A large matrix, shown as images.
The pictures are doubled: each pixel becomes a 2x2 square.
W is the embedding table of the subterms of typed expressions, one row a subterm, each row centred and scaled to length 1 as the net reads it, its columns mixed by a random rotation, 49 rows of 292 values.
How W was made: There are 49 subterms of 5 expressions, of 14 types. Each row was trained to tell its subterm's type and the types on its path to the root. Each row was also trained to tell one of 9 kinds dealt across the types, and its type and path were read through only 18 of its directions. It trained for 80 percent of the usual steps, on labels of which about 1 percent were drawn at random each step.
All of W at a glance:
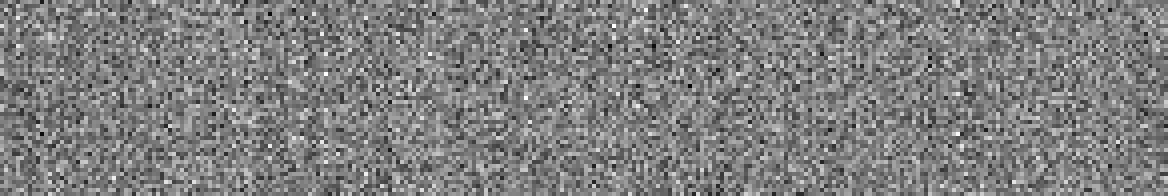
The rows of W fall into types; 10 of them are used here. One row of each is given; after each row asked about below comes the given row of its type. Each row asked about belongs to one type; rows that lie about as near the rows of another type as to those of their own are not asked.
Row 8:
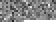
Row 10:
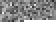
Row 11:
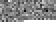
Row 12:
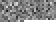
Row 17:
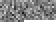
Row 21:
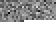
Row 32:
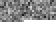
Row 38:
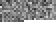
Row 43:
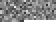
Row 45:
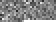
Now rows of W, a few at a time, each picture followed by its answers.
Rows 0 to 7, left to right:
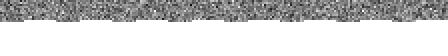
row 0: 21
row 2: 45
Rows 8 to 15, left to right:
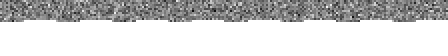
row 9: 17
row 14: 12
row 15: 10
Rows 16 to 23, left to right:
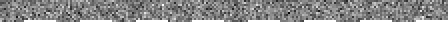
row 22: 32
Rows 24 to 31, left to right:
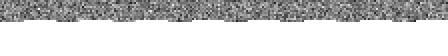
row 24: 8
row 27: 12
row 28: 32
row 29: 12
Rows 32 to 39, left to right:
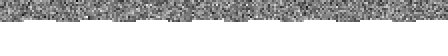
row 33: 21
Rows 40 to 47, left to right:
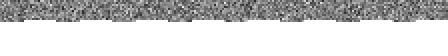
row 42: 45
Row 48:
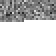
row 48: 17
